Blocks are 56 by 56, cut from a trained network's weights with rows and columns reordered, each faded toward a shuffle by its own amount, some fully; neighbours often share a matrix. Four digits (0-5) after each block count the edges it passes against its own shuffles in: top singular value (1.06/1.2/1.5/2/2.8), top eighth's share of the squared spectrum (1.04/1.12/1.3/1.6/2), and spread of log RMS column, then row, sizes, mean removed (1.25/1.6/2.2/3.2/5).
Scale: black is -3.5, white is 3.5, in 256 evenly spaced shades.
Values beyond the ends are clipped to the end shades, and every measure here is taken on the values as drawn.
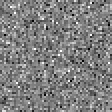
0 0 0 0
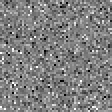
0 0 0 0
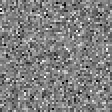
1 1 0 0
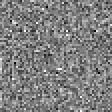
2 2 0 1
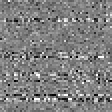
4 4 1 3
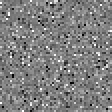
2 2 0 0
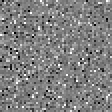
1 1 0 0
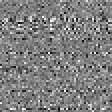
4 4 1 3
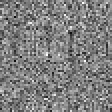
3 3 1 1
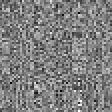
4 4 2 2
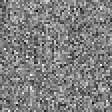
2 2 0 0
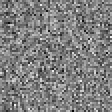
2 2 0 0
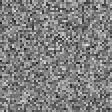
0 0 0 0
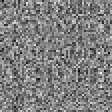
3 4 1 1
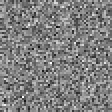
1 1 0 0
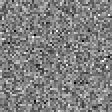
0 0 0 0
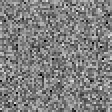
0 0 0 0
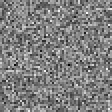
1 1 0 0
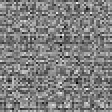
4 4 1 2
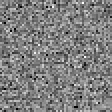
2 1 0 0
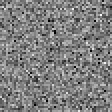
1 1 0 0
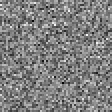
1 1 0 0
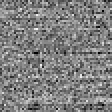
3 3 0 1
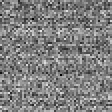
3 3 0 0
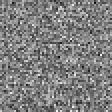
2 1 0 0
